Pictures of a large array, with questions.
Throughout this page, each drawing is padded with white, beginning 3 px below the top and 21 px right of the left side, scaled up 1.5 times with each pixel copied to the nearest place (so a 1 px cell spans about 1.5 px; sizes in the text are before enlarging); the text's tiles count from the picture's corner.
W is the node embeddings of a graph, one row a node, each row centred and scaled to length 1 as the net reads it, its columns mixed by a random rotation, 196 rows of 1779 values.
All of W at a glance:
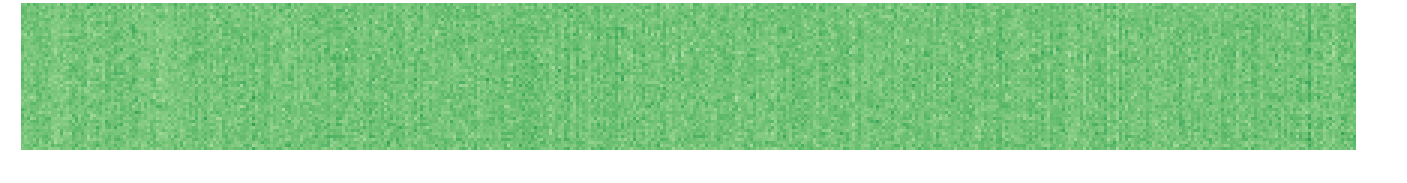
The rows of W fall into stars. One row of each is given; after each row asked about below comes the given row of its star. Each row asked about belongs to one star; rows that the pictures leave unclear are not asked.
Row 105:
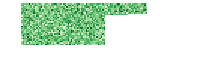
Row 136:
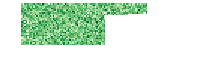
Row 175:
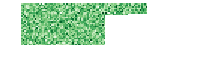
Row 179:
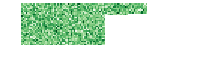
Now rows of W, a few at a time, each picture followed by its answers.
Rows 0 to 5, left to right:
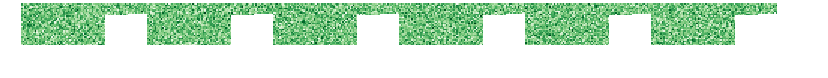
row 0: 179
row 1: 175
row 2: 136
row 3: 136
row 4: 136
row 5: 136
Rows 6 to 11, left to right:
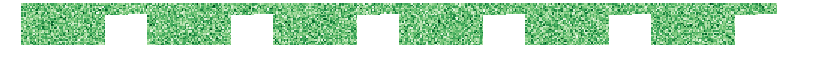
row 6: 136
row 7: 105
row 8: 175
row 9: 175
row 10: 105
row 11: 179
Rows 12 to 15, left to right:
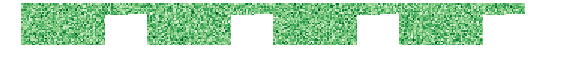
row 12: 136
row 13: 175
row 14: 136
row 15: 179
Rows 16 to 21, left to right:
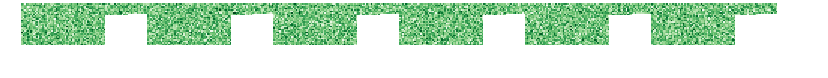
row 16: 105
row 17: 136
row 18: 136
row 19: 136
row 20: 105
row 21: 179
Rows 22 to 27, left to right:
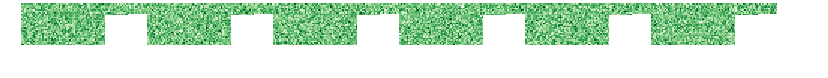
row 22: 136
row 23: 105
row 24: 136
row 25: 175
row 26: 105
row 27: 175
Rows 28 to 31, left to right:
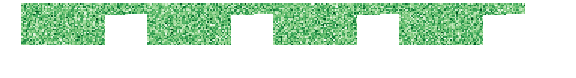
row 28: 179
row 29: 105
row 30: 175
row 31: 136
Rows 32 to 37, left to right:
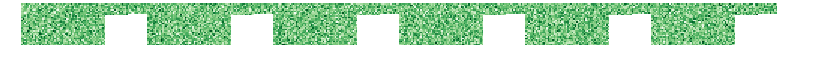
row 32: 175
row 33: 179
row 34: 179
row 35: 179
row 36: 175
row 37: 175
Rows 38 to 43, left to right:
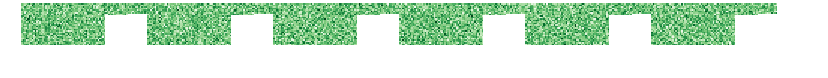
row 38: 179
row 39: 105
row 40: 175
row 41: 179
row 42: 105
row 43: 105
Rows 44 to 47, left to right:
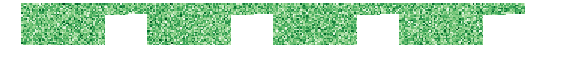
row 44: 105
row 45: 179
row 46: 175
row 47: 105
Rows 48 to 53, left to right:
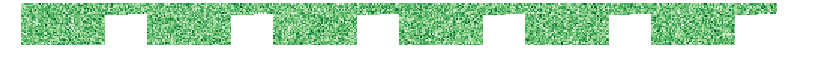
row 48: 136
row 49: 105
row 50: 105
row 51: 136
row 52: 179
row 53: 175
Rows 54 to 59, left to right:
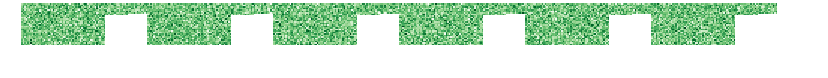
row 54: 136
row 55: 136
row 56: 179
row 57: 105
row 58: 175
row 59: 136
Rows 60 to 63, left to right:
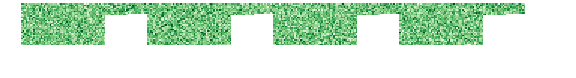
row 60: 105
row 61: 136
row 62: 105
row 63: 105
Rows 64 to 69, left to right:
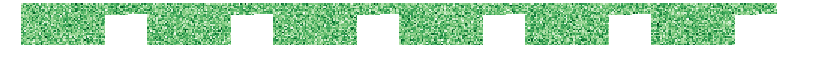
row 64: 105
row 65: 105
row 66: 175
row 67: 179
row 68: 179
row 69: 179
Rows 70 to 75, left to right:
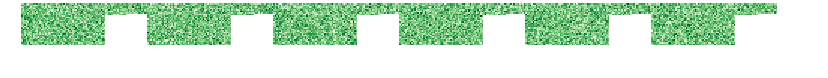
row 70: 179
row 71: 105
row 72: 179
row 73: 136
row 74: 179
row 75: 179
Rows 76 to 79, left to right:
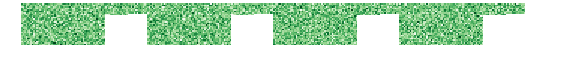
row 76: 179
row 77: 179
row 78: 136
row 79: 175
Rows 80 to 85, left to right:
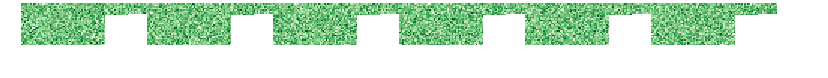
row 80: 175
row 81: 175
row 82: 175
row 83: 105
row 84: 175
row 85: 105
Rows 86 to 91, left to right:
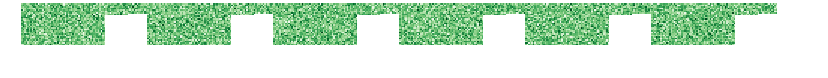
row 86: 179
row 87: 175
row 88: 136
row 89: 105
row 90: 175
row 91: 175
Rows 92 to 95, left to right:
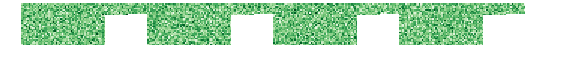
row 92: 175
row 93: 179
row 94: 136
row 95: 105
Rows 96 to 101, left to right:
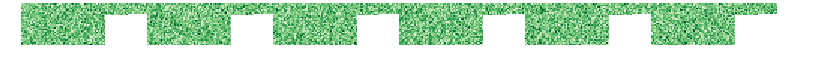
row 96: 136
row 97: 179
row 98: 105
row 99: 175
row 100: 175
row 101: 175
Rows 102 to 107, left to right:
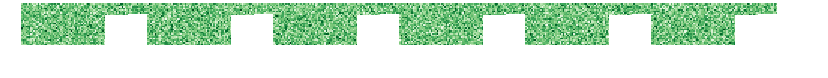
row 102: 175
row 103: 175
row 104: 179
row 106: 179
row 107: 105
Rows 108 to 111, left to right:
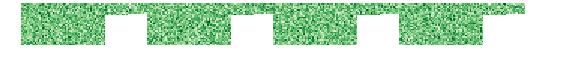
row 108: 136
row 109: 175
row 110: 175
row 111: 175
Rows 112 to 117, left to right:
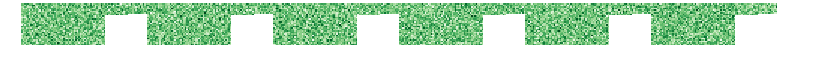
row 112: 136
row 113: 175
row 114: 179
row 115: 179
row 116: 175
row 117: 136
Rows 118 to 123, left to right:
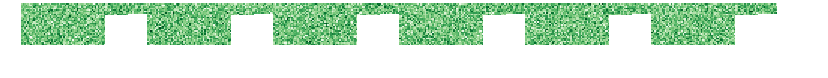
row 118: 105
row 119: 136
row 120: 179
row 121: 105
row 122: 136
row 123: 105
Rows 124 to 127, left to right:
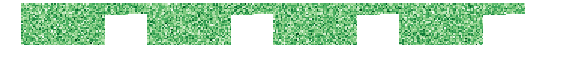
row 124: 105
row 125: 105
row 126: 105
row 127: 105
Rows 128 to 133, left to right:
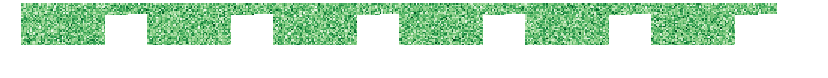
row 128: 105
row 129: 175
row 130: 175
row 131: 179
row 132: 136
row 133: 175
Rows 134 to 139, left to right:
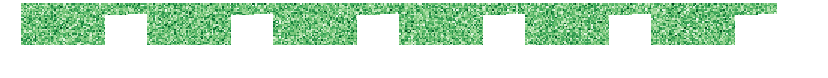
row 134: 179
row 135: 136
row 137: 175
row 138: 136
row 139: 136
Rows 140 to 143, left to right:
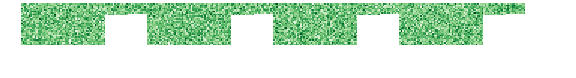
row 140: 179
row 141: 136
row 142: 136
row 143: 105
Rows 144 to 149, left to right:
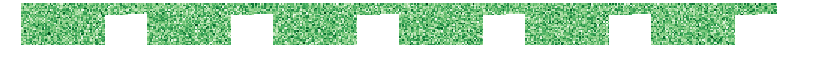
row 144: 136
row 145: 179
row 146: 175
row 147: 179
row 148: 136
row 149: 105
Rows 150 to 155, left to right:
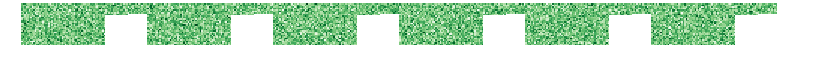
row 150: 105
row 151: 179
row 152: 105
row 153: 105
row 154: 175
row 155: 105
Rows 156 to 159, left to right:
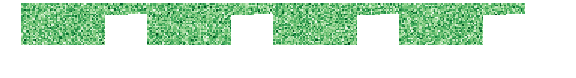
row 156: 175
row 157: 136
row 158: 136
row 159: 175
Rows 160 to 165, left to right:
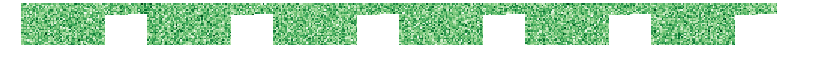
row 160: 105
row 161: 175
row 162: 105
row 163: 175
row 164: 179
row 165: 136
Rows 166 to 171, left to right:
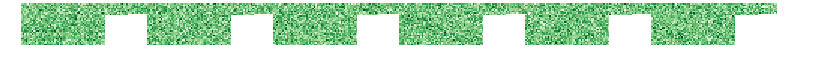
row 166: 175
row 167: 175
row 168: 179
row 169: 179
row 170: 175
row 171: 136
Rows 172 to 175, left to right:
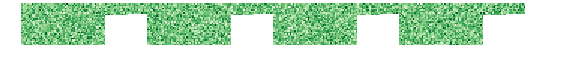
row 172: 105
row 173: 179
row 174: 105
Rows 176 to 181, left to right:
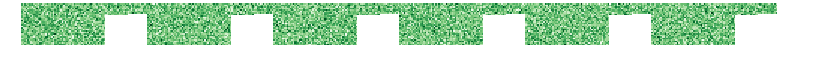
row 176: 179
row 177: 175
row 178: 175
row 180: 105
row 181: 105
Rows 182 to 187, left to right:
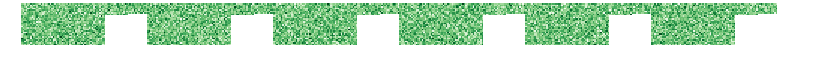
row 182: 179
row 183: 105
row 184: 105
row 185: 136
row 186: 175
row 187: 136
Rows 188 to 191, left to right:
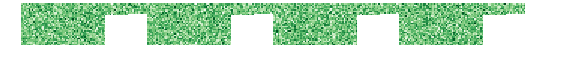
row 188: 175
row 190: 136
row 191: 136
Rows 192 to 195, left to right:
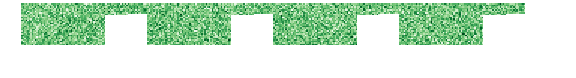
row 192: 105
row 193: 179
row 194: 179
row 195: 175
